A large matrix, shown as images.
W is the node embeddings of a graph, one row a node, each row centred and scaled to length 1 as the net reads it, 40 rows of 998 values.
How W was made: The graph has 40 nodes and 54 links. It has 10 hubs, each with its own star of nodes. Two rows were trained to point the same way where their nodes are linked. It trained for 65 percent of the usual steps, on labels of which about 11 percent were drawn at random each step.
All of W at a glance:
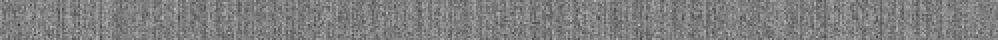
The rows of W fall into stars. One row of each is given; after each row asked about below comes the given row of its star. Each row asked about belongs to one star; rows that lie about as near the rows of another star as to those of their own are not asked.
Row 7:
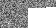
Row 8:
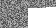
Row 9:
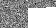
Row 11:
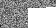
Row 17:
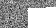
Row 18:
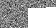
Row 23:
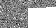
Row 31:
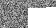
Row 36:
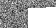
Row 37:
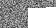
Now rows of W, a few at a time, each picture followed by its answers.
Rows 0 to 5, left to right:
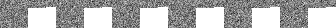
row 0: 7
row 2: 17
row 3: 31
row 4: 11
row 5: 11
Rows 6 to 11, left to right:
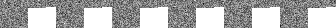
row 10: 23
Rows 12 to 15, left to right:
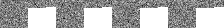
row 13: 18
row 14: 31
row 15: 18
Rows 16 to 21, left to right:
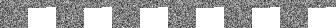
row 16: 11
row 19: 17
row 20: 36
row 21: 31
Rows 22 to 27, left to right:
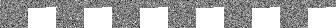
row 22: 8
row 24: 23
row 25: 23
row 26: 17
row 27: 8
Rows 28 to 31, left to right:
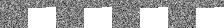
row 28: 8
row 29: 7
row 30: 9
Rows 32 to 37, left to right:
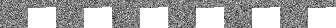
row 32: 37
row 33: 37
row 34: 11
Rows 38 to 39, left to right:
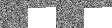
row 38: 8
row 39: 7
